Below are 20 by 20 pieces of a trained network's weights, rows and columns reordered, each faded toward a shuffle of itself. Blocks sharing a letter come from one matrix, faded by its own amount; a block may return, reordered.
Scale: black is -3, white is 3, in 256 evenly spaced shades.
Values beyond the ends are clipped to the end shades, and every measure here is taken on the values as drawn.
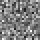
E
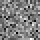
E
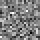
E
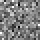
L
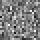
E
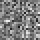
L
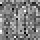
L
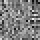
L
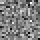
L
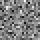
E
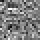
L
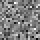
E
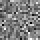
E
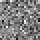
E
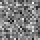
E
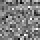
L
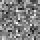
L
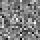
L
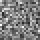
E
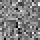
L
